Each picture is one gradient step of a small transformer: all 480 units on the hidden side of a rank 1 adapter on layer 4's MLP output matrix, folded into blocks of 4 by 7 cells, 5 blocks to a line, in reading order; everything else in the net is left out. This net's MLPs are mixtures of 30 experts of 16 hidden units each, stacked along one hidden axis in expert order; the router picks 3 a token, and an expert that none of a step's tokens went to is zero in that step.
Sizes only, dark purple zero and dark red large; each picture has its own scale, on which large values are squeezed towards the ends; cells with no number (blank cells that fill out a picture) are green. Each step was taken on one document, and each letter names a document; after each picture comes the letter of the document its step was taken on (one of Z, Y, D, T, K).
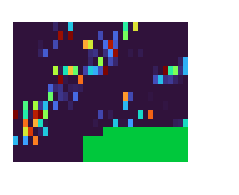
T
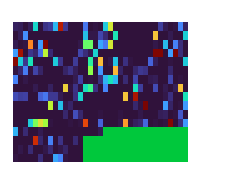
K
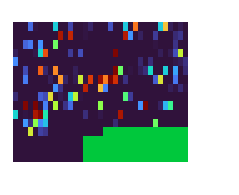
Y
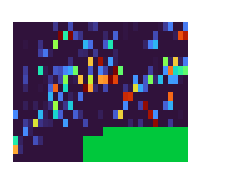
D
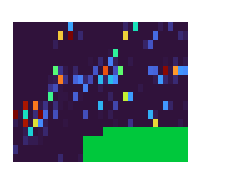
T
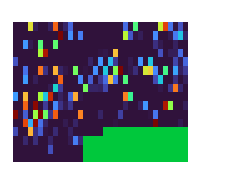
Y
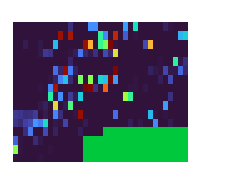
D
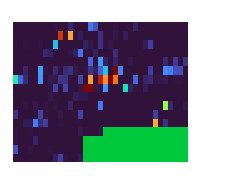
D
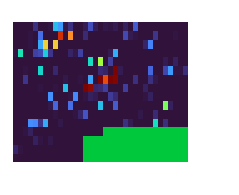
D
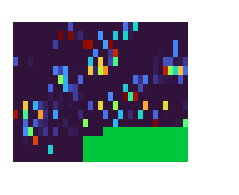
T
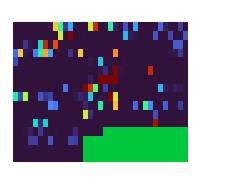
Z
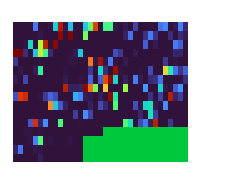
Z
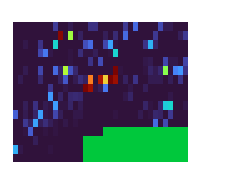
D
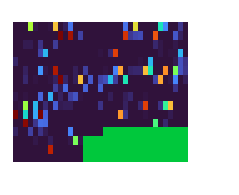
Y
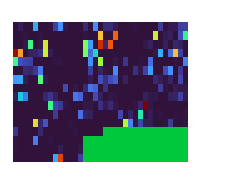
K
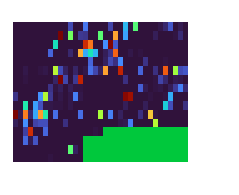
T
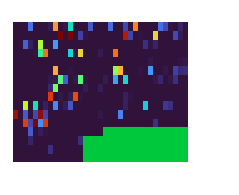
Y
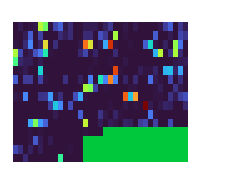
K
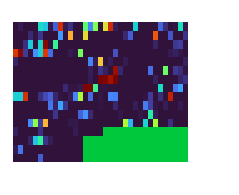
Z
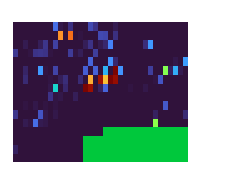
D
